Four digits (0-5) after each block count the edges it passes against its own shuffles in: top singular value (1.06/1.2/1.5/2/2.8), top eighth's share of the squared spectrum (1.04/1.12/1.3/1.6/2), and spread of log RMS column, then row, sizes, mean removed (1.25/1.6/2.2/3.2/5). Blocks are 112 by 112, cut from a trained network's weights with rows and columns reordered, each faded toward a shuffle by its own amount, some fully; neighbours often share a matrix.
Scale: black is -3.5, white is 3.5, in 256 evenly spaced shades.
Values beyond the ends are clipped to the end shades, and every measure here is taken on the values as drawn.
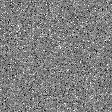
0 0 0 0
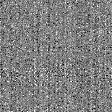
3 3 1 2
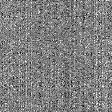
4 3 2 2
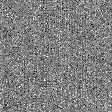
2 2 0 1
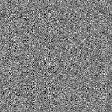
4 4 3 2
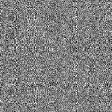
4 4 3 2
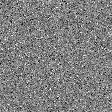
0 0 0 0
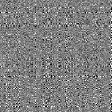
4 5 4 3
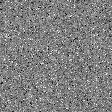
0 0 0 0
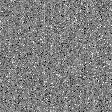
1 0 0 0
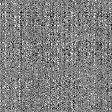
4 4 2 3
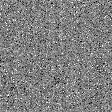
1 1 0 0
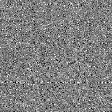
3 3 1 2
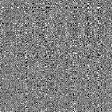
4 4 3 3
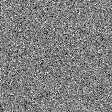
1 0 0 0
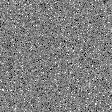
0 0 0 0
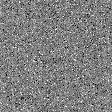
0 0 0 0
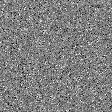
1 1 0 0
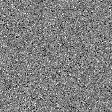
2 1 0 0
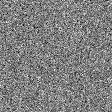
1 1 0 0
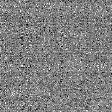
2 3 3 1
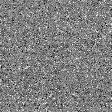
1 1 1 0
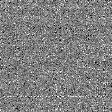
2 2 2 1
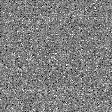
1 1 1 0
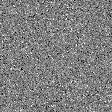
1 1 0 0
